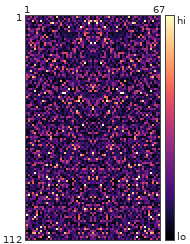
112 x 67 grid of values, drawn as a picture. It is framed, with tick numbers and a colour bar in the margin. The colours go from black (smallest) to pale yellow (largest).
No regular stripes run through it. Fine speckle covers the field. Most values sit low, with a long tail of high ones. The left and right halves mirror each other.
